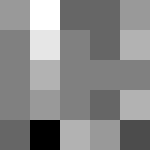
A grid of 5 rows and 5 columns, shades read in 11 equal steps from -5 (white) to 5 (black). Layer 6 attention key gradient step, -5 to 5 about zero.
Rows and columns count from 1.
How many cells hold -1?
4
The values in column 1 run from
-1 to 1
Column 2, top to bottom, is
-5 -4 -2 -1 5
